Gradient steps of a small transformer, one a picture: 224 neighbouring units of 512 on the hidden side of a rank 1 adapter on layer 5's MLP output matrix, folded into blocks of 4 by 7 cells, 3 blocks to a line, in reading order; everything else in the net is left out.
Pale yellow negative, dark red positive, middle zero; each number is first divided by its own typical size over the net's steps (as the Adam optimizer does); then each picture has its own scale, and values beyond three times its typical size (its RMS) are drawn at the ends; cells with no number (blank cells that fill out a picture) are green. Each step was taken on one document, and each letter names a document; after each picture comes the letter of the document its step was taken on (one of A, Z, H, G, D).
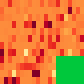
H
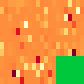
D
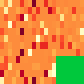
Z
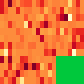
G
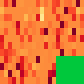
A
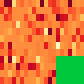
A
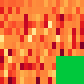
A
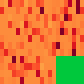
D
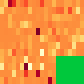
D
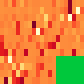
H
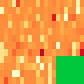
G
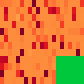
Z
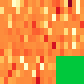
D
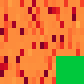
Z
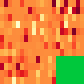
A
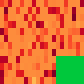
Z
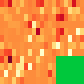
G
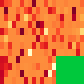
Z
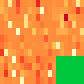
G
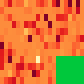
H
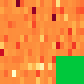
G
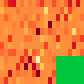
H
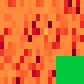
H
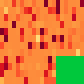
Z
